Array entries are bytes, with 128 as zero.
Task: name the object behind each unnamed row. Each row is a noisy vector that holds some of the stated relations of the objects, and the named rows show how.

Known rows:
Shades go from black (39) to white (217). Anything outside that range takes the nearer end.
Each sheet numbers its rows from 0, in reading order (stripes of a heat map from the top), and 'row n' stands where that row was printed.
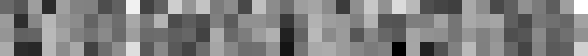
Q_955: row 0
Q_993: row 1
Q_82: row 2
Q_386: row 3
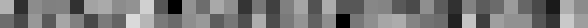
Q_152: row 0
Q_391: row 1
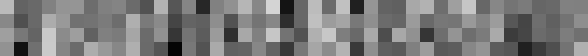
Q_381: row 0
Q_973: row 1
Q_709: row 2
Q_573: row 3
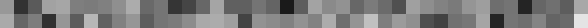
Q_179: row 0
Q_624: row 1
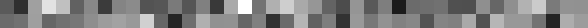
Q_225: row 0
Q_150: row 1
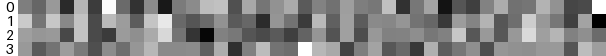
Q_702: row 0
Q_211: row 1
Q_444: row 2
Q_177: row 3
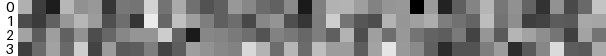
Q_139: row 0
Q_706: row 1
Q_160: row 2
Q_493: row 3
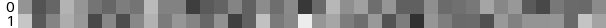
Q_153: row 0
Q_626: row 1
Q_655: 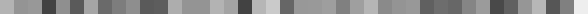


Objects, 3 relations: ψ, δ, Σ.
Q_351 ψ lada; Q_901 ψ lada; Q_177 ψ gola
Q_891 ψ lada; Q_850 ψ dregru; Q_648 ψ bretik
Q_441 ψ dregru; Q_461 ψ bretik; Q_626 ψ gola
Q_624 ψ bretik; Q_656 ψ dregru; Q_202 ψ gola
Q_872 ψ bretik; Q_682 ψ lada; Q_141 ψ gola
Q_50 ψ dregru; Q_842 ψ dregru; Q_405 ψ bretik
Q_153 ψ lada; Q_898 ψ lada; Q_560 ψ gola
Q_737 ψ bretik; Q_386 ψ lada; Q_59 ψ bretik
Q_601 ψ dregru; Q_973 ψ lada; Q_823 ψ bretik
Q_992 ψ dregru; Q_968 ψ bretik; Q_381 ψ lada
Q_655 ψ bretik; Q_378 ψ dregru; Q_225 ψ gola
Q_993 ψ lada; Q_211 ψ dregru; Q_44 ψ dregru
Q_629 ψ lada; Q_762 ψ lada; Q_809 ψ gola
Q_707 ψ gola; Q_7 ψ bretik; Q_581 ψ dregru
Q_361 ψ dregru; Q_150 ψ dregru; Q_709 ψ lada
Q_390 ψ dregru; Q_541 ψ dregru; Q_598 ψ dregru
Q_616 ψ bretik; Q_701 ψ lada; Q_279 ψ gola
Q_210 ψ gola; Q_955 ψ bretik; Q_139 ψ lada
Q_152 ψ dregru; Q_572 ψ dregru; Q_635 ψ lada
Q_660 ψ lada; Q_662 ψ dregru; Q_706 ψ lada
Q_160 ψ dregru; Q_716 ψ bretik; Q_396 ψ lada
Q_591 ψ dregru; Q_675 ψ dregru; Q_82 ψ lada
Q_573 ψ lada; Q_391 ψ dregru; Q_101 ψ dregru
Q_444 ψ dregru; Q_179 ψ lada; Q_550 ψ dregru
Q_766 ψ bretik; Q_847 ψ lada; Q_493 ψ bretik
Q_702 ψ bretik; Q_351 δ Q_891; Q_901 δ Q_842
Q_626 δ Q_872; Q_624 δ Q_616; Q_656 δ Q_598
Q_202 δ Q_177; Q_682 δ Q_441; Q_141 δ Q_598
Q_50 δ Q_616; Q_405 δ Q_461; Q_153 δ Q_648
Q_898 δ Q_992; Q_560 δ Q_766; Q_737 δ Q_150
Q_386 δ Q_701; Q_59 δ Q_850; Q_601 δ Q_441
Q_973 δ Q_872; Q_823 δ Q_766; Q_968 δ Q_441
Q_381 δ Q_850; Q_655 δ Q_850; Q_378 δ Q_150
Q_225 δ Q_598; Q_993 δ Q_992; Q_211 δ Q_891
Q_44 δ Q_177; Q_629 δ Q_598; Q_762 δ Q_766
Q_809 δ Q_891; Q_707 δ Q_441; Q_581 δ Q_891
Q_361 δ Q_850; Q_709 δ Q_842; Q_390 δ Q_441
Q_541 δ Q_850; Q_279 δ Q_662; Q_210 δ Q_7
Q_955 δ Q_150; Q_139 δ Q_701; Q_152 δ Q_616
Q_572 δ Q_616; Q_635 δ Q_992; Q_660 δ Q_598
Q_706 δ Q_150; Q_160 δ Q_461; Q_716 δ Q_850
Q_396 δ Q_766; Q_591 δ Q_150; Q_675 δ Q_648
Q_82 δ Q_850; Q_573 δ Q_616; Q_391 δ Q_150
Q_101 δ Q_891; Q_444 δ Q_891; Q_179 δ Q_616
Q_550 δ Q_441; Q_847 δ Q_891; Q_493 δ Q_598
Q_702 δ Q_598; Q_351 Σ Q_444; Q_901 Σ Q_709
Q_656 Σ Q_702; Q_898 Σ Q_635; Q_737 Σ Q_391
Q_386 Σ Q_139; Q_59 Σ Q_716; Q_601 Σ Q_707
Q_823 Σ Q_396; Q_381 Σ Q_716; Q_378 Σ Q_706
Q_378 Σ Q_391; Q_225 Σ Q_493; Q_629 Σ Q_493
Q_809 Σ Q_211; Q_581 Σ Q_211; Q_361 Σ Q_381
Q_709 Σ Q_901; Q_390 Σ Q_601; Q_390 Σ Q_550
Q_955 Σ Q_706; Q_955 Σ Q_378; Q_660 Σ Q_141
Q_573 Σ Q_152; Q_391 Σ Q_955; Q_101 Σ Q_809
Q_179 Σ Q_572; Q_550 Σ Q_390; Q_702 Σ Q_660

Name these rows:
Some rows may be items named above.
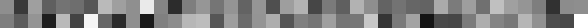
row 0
Q_992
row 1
Q_702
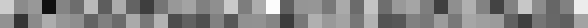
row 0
Q_59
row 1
Q_993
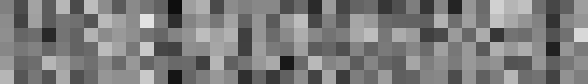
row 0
Q_656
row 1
Q_992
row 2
Q_616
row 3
Q_850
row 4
Q_82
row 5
Q_572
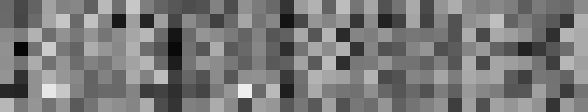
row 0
Q_891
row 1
Q_660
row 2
Q_591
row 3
Q_573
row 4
Q_591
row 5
Q_993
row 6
Q_629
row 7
Q_541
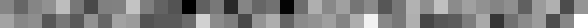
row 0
Q_351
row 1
Q_823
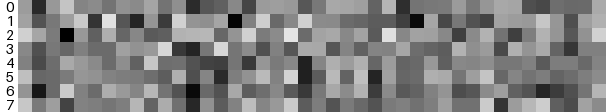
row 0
Q_898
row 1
Q_141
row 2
Q_716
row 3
Q_441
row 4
Q_847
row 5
Q_381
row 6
Q_573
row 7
Q_361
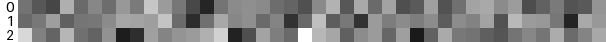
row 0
Q_701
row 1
Q_150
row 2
Q_707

